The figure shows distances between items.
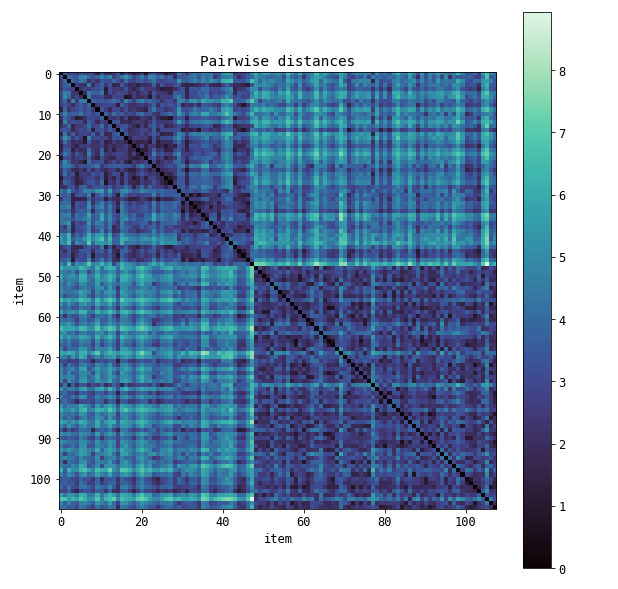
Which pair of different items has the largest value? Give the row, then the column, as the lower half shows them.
105, 47
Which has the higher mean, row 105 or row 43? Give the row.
105
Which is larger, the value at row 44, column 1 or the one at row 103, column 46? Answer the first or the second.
the second
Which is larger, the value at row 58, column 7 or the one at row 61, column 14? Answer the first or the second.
the first
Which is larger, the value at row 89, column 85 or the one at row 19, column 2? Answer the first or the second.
the second
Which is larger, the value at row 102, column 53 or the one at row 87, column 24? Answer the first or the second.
the second
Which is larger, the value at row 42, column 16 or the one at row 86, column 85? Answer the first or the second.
the first
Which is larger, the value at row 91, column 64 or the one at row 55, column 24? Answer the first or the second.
the second
